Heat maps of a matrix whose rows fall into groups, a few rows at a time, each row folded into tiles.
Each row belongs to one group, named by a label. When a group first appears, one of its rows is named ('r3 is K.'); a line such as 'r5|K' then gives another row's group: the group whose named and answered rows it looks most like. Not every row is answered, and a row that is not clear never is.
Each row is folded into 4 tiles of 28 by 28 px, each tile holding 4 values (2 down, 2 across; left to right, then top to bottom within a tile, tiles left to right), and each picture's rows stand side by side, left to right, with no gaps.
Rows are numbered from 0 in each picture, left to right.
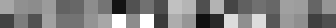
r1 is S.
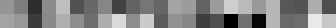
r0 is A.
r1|S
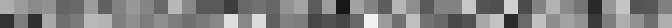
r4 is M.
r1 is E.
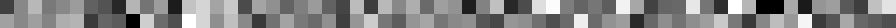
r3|M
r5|E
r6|E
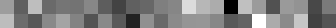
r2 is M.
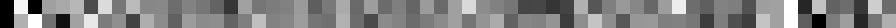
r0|M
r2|M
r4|E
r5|M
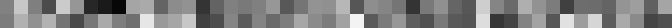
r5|S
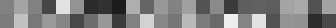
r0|E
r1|M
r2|S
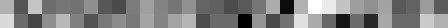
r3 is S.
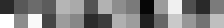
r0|S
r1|A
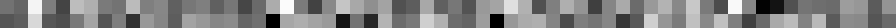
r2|A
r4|A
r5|M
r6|E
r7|S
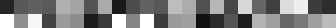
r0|S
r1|S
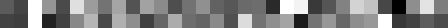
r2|E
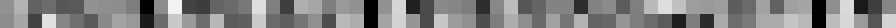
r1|A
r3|A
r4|A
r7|A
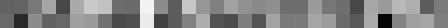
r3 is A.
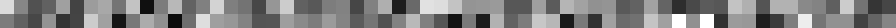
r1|M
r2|A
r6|S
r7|E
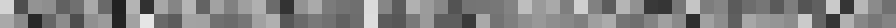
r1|M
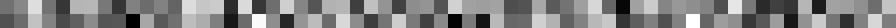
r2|M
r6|E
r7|M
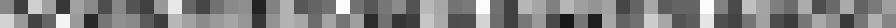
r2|A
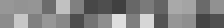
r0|E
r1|S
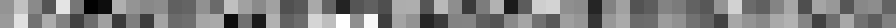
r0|E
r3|S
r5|A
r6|A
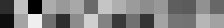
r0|M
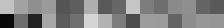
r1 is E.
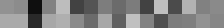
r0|A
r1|M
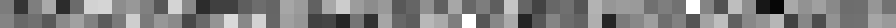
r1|E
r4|E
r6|E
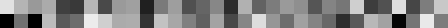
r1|A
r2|M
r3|M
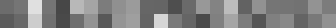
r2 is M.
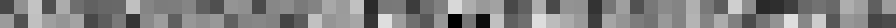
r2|M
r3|A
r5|A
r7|S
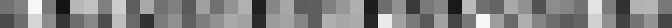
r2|A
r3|A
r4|M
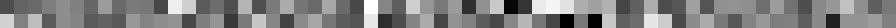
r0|S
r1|E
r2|M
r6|M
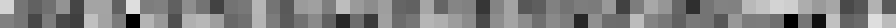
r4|A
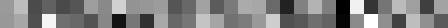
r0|A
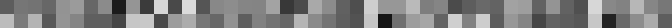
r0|S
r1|M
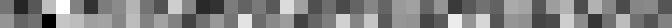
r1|E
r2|E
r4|S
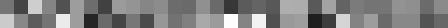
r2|S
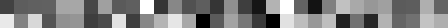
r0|S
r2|A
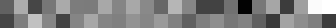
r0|M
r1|E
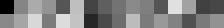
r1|E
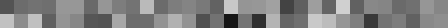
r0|S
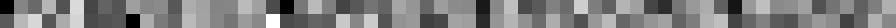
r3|S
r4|A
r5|E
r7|M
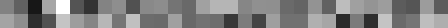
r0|A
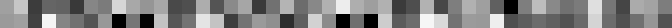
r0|A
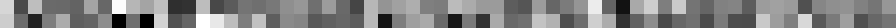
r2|S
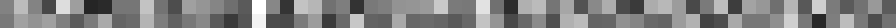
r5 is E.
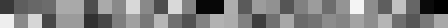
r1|E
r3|E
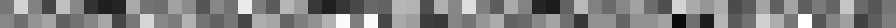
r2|E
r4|E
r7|E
